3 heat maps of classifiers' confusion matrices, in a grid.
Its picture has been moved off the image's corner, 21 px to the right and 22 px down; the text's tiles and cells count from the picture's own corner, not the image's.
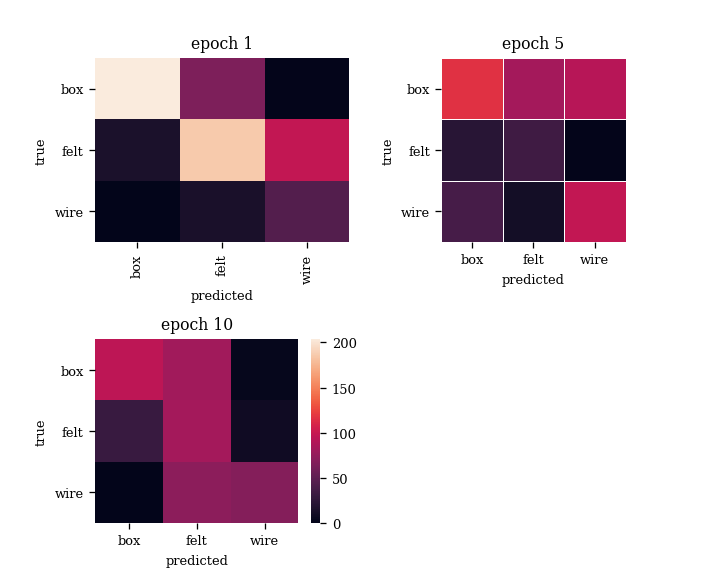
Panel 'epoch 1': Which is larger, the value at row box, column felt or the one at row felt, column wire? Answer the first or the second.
the second
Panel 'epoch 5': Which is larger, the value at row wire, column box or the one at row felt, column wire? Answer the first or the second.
the first
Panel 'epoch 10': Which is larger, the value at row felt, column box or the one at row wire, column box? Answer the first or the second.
the first
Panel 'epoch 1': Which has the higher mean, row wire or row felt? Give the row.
felt
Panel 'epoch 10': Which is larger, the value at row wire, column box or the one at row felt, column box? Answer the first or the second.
the second
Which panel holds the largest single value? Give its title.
epoch 1
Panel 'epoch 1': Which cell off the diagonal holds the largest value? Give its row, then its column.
felt, wire
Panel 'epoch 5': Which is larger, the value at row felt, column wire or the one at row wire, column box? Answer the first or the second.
the second
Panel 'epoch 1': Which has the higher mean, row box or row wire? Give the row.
box
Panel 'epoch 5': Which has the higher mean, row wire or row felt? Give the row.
wire
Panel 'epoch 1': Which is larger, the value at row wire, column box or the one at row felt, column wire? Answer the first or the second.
the second
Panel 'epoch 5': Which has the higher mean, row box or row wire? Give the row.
box
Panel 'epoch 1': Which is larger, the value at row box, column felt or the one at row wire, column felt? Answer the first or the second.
the first
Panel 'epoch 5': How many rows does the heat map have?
3
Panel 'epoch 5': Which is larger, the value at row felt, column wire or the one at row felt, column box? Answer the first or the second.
the second
